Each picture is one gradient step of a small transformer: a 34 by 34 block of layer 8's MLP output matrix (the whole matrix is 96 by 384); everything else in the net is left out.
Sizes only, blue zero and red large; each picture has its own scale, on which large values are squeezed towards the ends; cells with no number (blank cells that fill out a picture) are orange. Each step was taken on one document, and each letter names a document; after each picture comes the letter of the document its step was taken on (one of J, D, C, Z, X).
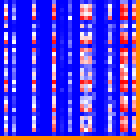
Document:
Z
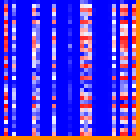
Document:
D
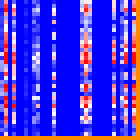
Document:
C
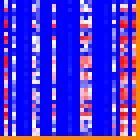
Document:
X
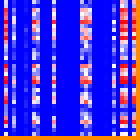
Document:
X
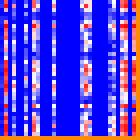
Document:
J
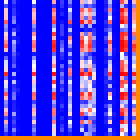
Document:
Z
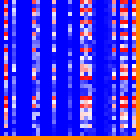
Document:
D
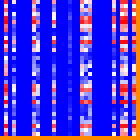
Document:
D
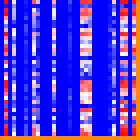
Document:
X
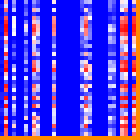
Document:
J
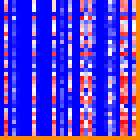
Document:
Z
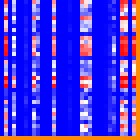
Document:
X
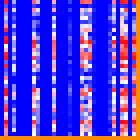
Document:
D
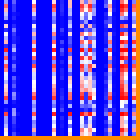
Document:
Z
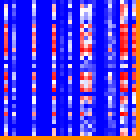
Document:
Z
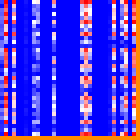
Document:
C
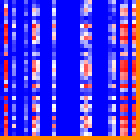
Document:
J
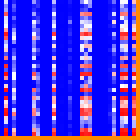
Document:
X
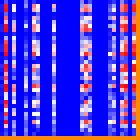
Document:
J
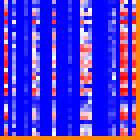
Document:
X
